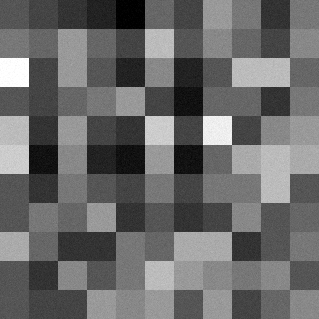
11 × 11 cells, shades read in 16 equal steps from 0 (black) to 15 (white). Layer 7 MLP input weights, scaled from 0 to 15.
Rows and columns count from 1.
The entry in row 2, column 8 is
8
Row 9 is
10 6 3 3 7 6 10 10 3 5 7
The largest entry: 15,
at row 3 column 1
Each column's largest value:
15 7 9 9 9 12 10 14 11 11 10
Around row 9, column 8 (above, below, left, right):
4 8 10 3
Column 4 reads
2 6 5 7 4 2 5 9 3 5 9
